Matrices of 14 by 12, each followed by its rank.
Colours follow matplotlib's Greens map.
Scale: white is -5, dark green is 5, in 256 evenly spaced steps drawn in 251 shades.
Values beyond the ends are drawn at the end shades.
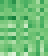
two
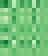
one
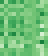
two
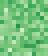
full rank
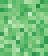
full rank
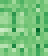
two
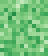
full rank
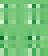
one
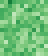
full rank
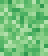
full rank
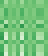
one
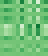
one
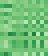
two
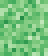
full rank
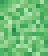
full rank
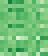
two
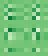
one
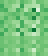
two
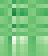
one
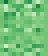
two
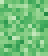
full rank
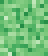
full rank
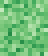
full rank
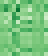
two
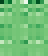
one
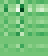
one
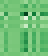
one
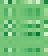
one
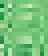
two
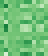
two
